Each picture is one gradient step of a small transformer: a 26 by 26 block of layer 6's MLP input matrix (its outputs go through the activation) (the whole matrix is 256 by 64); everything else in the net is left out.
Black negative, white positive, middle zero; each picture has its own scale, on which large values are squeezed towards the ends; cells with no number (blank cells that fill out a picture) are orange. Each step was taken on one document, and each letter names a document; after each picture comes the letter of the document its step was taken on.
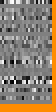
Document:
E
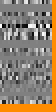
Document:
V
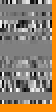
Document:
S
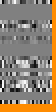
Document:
S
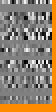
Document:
V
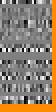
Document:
V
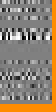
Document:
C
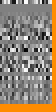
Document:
V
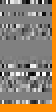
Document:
S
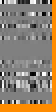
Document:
S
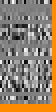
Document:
V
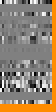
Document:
S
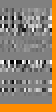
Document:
E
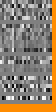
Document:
E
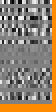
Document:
C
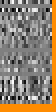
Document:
C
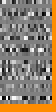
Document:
V
